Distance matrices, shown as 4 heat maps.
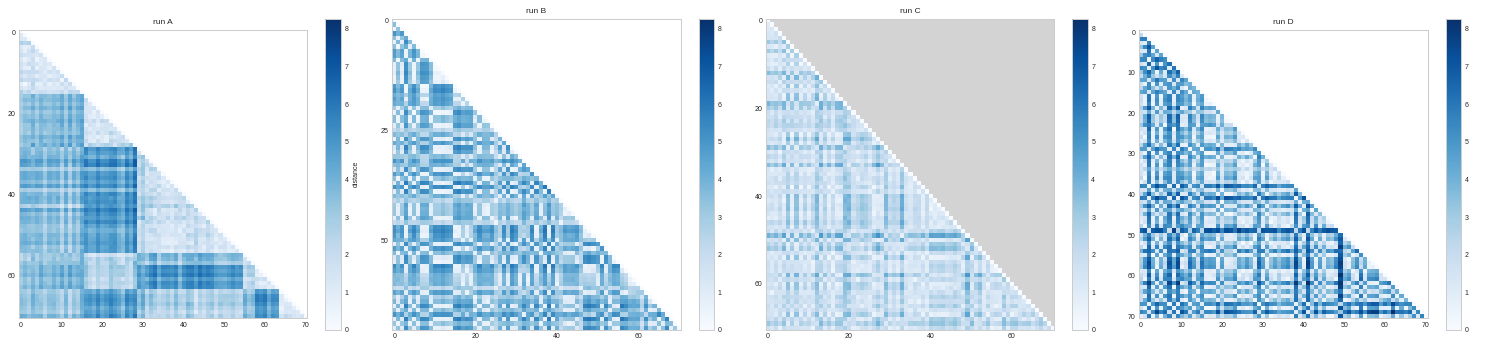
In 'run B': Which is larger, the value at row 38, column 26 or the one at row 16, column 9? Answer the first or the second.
the second
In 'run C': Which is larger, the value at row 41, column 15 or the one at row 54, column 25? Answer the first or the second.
the second
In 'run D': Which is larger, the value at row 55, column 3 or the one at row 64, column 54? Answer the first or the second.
the second
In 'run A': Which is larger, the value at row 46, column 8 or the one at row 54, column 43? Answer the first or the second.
the first
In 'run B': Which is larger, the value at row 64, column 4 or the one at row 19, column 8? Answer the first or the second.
the second
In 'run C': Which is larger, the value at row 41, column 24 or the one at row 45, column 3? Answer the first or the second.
the first
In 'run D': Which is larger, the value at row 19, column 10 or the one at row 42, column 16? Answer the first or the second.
the second
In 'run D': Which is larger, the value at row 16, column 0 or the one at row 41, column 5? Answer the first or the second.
the second
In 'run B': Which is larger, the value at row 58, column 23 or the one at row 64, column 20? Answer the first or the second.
the first
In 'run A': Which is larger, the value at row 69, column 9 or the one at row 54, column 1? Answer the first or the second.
the second
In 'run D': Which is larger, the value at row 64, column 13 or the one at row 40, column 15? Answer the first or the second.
the second
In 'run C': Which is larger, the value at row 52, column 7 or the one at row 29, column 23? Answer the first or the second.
the second
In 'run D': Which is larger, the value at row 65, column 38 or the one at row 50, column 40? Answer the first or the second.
the first
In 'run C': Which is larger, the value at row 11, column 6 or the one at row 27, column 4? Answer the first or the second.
the first
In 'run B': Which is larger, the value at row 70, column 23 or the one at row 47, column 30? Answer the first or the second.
the second
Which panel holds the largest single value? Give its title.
run D
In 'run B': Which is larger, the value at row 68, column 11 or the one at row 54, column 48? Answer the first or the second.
the second
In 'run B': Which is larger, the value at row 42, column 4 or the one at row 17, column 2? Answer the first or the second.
the second
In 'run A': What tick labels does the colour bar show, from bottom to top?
0, 1, 2, 3, 4, 5, 6, 7, 8
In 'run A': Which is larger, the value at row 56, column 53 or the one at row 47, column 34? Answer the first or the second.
the first
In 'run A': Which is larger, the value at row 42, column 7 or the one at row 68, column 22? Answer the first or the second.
the second
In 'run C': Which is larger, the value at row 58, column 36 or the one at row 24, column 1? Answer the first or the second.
the first
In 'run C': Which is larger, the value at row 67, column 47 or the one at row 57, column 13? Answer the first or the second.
the second
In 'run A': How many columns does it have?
71
